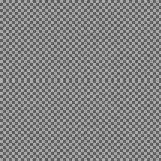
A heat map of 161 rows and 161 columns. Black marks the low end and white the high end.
The values fall into two levels. The top and bottom halves mirror each other. No seam splits the table. A checkerboard runs through the table. No row or column stands out. There is no overall slope. Overall the values sit about 50% of the way up the scale.
